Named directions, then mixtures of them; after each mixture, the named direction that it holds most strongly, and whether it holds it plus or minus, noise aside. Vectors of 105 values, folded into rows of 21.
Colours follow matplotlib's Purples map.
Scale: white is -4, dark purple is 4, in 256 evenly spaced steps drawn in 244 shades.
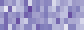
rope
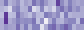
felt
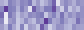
felt, minus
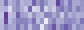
felt, plus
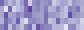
rope, plus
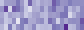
rope, minus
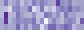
felt, plus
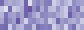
rope, plus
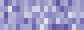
felt, plus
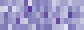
rope, plus
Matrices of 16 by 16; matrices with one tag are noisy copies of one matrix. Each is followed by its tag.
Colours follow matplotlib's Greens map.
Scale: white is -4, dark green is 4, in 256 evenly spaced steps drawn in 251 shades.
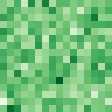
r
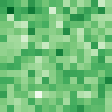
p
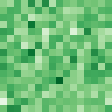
r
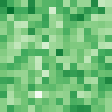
p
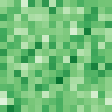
r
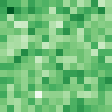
p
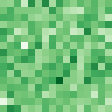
r
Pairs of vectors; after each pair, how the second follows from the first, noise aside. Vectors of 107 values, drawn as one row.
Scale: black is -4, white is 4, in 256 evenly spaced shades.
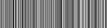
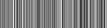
negated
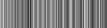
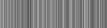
shrunk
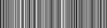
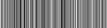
negated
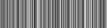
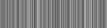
shrunk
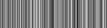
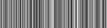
negated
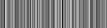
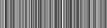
negated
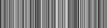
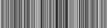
negated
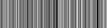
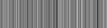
shrunk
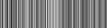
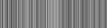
shrunk
